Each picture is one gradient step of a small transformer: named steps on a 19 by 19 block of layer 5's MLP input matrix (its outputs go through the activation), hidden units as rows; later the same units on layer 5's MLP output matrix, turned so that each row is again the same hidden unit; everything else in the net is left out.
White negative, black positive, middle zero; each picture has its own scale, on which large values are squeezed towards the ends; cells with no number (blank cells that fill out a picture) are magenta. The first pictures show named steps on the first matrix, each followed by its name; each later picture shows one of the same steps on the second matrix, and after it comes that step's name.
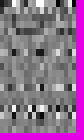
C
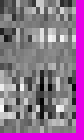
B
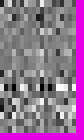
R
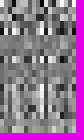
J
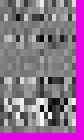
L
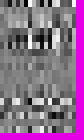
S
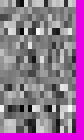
J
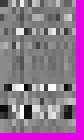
R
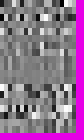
C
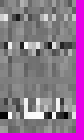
S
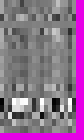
L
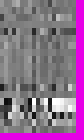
L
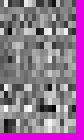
J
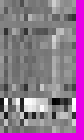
L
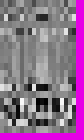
B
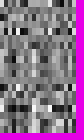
J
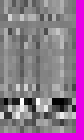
L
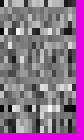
J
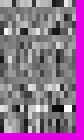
J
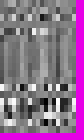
B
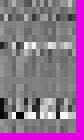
S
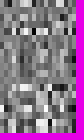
J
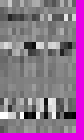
S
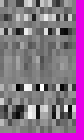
R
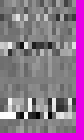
S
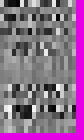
C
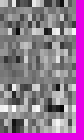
J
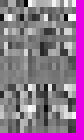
C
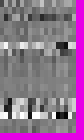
S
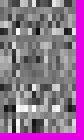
J
